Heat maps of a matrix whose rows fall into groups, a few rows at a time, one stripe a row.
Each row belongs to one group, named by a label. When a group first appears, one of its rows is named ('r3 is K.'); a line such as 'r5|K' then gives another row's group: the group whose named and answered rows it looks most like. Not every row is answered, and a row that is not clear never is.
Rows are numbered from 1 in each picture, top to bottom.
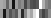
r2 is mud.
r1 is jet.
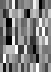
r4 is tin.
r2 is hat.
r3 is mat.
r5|mat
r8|mud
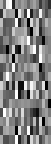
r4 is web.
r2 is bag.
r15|bag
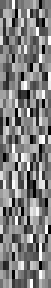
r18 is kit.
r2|bag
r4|mud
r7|jet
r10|kit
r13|bag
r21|tin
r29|jet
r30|hat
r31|jet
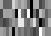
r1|web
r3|hat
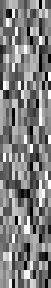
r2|mat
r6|kit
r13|jet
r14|jet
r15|web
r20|mat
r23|tin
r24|web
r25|bag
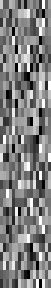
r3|tin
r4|jet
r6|bag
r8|bag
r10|tin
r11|mat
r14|web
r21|hat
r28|web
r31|hat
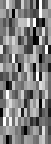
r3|hat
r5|tin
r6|web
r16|mat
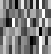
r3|mat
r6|tin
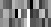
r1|web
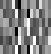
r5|hat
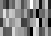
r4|web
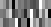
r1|jet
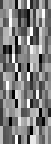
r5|bag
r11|mud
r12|bag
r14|hat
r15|web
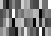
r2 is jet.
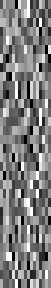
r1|bag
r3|tin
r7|mat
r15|web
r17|web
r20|mud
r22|mud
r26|bag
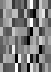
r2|tin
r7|bag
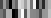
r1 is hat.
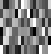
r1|kit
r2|bag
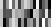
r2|web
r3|kit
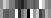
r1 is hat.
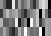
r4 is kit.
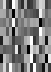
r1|tin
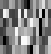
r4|kit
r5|kit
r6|web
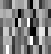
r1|web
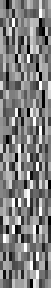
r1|mat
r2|jet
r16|mat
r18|bag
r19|mud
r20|bag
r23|bag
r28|kit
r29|mud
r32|web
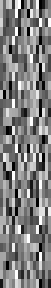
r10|hat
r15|mat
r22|bag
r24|tin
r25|jet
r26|mud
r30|mat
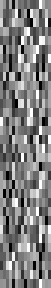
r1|jet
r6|mud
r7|hat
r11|mud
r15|jet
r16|web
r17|tin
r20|mat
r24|mud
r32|jet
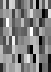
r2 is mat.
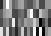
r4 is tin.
